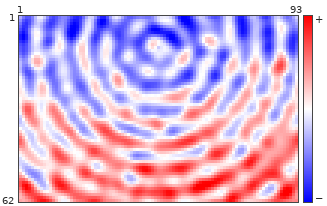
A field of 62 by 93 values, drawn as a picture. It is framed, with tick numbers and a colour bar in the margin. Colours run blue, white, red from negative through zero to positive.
The field climbs toward the bottom. There are no lone odd cells. The texture is blotchy. Rings spread out from the top middle. The bottom right is the ninth with the highest average.
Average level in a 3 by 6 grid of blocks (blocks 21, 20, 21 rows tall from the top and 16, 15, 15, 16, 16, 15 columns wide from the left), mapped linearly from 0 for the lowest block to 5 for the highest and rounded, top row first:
0 0 0 0 1 1 / 3 2 2 2 3 3 / 4 4 4 5 5 5
